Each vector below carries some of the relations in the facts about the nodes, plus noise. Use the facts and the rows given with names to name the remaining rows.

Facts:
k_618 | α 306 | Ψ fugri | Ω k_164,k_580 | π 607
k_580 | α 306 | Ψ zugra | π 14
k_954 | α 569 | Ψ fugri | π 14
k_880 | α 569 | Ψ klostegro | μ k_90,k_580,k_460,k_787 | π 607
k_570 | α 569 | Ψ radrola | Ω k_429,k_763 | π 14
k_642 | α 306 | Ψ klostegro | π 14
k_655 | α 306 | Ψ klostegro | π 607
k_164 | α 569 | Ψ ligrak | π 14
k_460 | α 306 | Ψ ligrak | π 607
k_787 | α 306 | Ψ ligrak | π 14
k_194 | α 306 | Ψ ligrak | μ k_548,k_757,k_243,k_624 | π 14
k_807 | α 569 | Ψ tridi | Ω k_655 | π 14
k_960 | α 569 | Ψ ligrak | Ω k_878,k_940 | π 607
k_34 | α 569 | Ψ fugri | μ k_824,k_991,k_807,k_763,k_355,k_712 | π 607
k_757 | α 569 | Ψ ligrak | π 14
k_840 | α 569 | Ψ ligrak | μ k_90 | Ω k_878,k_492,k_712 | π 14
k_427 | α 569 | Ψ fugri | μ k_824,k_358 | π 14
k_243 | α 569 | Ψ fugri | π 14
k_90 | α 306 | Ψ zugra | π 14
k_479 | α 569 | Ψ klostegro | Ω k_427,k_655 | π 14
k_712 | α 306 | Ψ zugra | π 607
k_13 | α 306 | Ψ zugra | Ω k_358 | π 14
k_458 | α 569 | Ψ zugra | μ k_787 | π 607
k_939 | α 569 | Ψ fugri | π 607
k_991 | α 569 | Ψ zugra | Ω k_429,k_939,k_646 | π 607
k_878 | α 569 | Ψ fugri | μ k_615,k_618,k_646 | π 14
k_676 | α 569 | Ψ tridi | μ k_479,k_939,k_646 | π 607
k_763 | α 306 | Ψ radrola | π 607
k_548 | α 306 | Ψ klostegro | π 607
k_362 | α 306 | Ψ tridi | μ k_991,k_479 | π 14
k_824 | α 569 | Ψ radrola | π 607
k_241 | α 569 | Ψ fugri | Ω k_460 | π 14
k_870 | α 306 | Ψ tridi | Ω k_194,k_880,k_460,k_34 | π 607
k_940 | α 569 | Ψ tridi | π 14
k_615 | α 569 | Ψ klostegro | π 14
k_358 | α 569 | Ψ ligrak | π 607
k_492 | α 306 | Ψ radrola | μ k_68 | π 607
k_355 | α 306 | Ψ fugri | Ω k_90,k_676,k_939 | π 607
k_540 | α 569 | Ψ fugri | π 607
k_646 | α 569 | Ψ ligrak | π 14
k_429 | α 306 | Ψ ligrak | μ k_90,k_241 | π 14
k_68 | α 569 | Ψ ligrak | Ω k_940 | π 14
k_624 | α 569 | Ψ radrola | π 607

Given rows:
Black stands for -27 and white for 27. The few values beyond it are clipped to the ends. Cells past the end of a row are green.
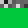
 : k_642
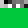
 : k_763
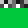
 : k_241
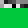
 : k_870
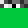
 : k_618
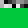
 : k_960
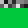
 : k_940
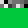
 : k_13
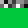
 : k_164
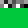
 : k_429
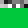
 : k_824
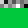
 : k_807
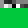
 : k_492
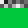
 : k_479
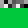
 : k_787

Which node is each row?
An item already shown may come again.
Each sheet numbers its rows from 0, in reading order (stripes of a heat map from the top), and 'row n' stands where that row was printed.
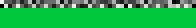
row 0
k_878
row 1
k_570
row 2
k_940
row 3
k_954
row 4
k_540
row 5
k_642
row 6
k_712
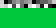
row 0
k_358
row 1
k_460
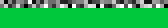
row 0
k_68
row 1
k_362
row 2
k_492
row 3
k_870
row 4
k_34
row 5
k_991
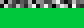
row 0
k_243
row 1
k_90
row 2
k_676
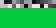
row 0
k_712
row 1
k_655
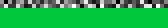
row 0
k_757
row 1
k_615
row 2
k_427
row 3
k_676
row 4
k_243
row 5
k_939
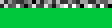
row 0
k_954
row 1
k_757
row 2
k_355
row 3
k_458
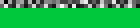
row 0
k_194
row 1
k_940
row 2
k_880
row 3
k_646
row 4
k_646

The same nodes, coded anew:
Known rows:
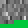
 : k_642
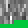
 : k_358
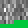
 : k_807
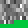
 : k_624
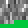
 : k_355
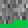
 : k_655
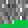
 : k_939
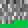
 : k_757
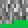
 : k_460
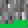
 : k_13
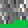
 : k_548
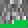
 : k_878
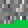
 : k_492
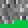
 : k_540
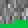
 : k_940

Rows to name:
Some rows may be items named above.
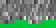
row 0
k_642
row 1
k_646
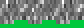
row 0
k_34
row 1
k_362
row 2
k_355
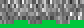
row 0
k_458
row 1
k_880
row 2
k_243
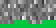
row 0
k_570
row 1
k_540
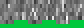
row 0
k_13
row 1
k_479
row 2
k_358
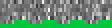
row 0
k_954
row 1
k_676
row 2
k_427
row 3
k_241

